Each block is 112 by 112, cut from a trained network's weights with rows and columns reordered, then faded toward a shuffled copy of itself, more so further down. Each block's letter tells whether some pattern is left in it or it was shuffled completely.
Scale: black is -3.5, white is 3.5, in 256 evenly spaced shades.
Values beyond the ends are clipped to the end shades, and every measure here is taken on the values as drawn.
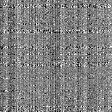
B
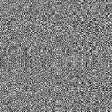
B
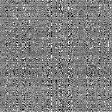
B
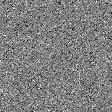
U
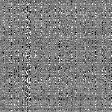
B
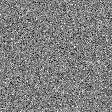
U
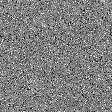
U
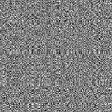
B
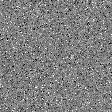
U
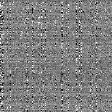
B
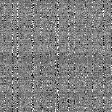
B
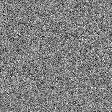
U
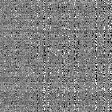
B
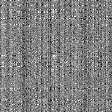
B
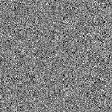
B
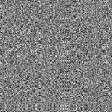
B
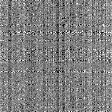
B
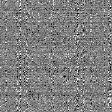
B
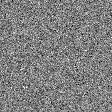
U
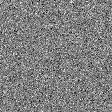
U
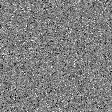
U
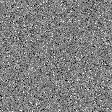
U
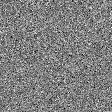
U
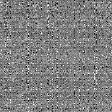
B
